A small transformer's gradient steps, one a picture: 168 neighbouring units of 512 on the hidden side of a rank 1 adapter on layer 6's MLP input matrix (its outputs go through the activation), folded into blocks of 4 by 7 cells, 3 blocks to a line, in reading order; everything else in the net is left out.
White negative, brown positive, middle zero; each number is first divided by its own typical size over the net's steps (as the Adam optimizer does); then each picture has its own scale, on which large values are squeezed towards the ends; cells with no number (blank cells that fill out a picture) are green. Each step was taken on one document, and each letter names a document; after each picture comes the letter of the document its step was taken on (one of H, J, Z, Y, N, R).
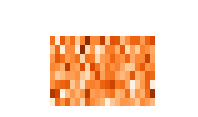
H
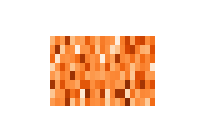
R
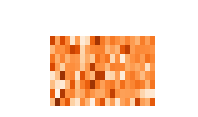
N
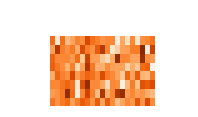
R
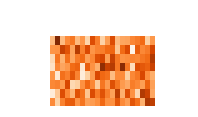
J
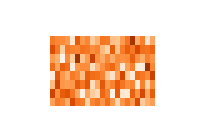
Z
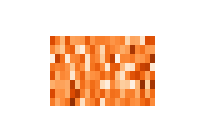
R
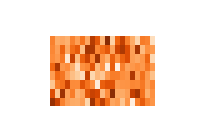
H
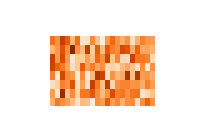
N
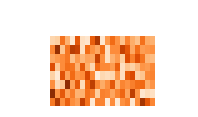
N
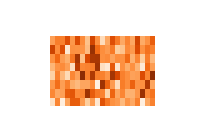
Z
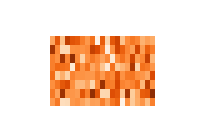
Z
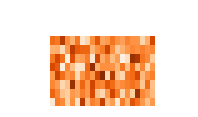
N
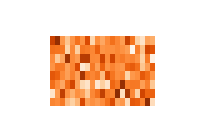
J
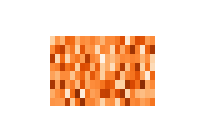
R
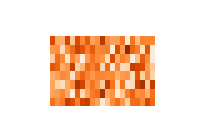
R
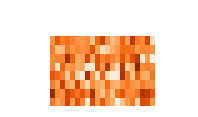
J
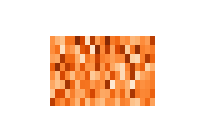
H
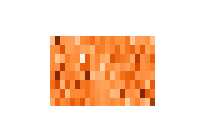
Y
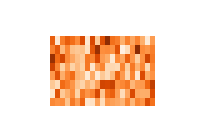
H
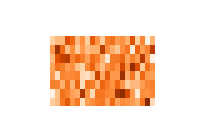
J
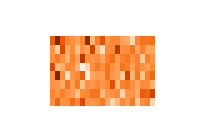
Y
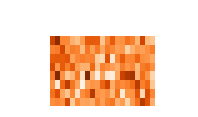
Y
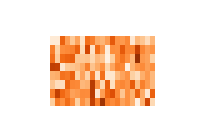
N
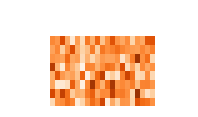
N
